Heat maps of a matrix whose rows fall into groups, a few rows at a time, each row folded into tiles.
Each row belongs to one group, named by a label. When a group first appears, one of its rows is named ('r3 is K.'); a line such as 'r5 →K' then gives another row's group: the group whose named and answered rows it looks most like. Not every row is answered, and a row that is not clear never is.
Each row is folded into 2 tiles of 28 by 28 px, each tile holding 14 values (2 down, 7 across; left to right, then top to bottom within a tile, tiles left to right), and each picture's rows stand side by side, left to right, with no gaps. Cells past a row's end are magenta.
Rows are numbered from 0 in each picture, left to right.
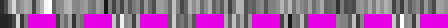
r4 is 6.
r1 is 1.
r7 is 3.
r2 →3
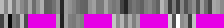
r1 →6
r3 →3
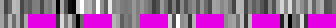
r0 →6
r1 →1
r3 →3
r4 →6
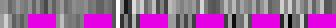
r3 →1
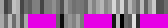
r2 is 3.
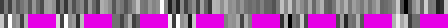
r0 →3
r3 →3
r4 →1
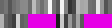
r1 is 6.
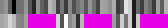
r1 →3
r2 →6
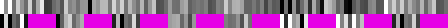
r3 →6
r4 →1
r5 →3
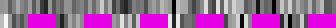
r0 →6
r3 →6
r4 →1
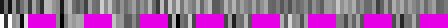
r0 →3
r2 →6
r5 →3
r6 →1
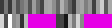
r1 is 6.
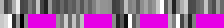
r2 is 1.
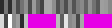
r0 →3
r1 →3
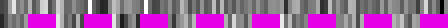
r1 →1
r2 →1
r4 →3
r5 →6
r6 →6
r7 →1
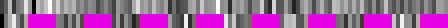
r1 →1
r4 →6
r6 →1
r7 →3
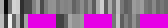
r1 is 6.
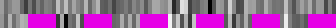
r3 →6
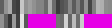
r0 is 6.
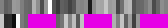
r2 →6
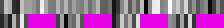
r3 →1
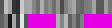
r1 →6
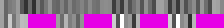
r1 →3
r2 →3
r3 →3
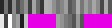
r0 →3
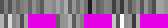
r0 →3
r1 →1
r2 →3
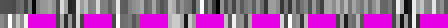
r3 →1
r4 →3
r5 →3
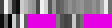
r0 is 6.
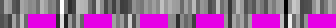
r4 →6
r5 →6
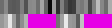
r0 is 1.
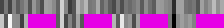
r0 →3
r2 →3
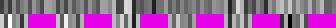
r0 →3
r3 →3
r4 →6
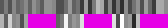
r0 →3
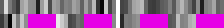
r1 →6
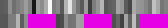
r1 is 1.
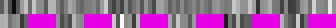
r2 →3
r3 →3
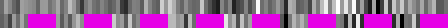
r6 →1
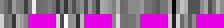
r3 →6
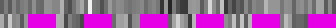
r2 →1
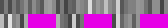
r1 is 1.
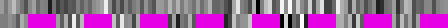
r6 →1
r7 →6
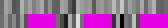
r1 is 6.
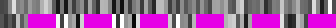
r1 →3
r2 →3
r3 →3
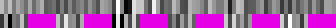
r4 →6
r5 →3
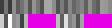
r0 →3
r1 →3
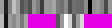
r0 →6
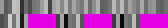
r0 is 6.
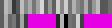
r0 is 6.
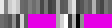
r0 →1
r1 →6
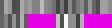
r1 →3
